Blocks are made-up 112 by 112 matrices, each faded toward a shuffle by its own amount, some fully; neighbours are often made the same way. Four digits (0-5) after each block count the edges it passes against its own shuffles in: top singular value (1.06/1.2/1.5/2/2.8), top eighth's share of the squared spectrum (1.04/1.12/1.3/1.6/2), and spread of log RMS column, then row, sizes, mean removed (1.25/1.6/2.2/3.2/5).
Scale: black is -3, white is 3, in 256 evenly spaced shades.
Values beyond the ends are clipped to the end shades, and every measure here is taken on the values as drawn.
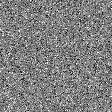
2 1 0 0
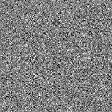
4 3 2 2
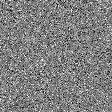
2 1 0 0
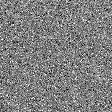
1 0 0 0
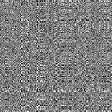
5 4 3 3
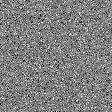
0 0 0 0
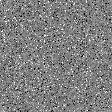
0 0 1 0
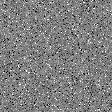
0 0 1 0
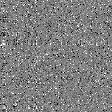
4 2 2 1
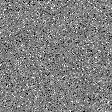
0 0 0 0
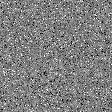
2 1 0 0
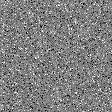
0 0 0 0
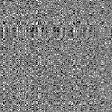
5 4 3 3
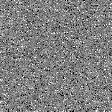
3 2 1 1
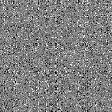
4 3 2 2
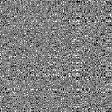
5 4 3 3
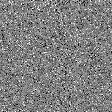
3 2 1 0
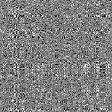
4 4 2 3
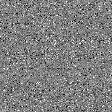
1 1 0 3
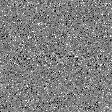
1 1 0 2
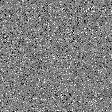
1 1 0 2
